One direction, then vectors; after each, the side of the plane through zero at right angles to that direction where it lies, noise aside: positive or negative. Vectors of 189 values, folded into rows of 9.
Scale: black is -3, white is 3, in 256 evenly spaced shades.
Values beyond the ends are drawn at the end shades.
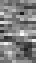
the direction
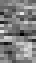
negative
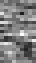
positive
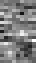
positive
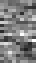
positive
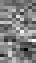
positive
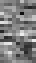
positive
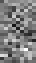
negative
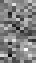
negative
